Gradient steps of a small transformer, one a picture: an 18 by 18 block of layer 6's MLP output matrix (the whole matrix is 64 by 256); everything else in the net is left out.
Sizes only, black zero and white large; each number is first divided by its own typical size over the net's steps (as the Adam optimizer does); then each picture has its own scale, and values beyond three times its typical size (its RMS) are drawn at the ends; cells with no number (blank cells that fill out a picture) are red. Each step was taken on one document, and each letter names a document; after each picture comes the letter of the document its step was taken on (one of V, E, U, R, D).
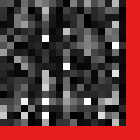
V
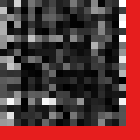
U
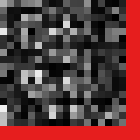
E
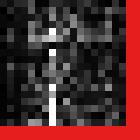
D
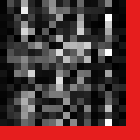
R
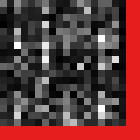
V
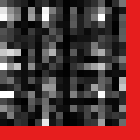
U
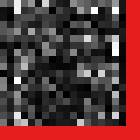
V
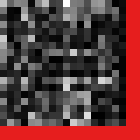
V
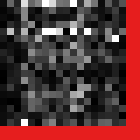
D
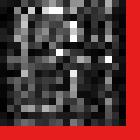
R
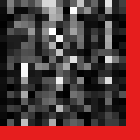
R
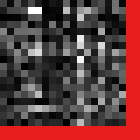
E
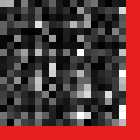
E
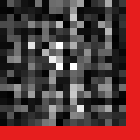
R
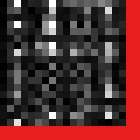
D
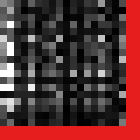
U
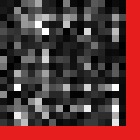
V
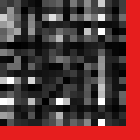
U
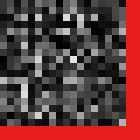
E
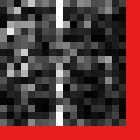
R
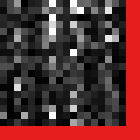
D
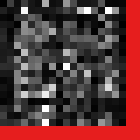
D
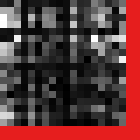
U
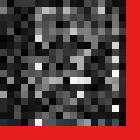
V
